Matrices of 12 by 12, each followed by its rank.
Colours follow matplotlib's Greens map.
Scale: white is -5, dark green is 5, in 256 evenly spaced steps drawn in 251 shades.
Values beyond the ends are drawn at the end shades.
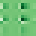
one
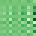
one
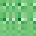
one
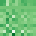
two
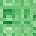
two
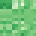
two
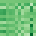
two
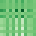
one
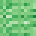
two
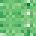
two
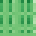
one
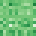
two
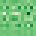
two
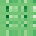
one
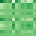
one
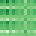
one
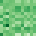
two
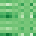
one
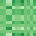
one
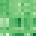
two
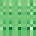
one
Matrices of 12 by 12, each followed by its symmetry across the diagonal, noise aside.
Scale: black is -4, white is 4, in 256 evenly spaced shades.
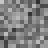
symmetric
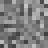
antisymmetric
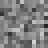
neither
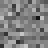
neither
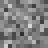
neither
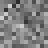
antisymmetric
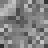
symmetric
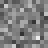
symmetric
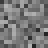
symmetric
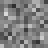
antisymmetric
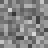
symmetric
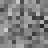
neither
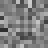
antisymmetric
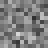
antisymmetric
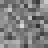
neither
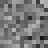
neither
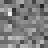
neither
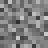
antisymmetric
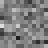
neither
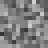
antisymmetric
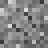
symmetric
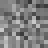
antisymmetric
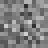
antisymmetric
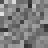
symmetric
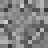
symmetric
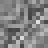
symmetric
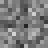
symmetric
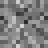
antisymmetric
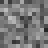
neither
